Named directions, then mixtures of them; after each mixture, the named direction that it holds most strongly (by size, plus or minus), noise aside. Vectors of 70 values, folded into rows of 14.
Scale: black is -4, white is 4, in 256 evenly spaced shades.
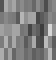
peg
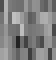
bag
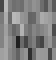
bag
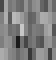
bag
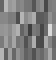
peg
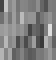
peg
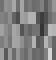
peg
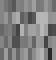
peg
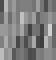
peg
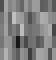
bag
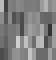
bag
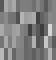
peg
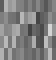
peg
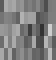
peg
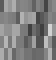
peg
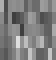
bag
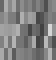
peg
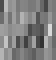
peg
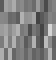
peg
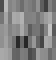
bag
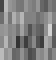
bag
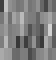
bag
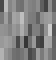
bag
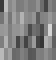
peg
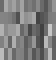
peg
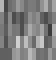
bag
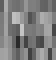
bag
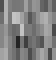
bag
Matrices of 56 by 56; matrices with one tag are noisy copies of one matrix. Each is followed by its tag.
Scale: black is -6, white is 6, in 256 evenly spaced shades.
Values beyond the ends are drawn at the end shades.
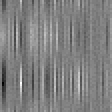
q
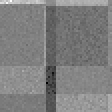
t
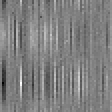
q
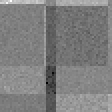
t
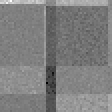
t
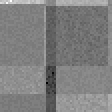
t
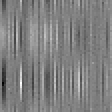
q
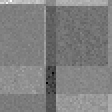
t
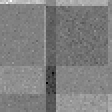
t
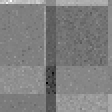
t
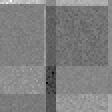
t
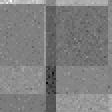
t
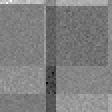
t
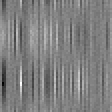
q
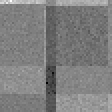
t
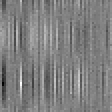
q
